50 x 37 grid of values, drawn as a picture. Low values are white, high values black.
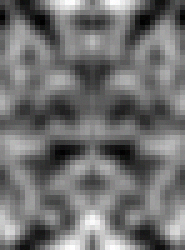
Ninth with the highest average: centre. Ninth with the lowest average: bottom middle. Grain: blotchy. Mirror symmetry: left to right. Slope: none.
